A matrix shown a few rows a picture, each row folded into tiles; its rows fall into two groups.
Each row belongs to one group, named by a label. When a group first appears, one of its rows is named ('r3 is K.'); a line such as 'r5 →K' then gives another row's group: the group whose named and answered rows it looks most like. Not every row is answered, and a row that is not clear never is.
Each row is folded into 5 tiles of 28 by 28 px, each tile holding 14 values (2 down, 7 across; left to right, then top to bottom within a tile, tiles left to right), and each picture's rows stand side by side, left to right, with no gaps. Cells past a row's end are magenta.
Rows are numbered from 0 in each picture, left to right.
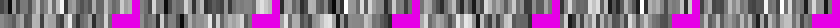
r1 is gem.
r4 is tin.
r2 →tin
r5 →tin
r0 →gem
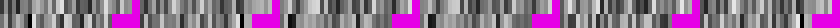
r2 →tin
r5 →gem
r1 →gem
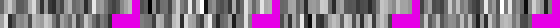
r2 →gem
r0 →tin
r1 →gem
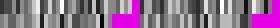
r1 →tin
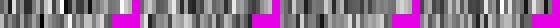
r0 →gem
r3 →tin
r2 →gem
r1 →tin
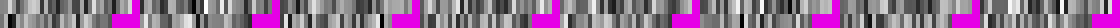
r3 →tin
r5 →gem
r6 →gem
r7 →tin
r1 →tin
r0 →tin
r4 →tin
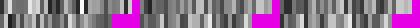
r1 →gem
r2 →gem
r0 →tin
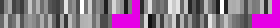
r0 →tin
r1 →tin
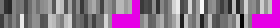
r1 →gem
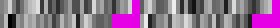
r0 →tin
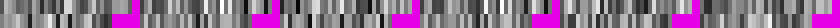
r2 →gem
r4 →tin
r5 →gem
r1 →tin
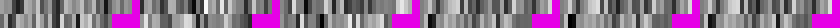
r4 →tin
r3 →tin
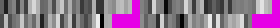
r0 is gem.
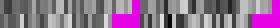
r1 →gem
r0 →gem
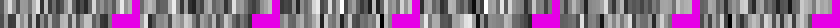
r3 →tin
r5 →gem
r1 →tin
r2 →gem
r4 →gem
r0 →tin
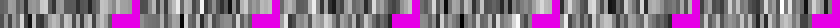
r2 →tin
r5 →tin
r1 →gem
